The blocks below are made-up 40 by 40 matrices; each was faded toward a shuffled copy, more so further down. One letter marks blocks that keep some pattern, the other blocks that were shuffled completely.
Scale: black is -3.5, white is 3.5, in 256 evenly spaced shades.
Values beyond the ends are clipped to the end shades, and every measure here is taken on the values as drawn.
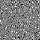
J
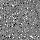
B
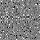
J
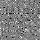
J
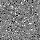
B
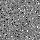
B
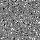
B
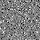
J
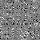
J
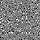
J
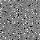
J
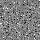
B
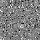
J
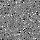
B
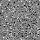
J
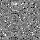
J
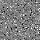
J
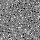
B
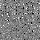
J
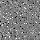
J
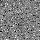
B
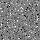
B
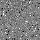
B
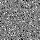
B
